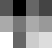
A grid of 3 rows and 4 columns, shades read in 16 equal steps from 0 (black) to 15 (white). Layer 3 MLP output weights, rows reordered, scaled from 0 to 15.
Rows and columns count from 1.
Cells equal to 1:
0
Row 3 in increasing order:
6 12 13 15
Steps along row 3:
down up up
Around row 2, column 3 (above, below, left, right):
6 12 7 9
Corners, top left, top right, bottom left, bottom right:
5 4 15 13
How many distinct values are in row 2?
3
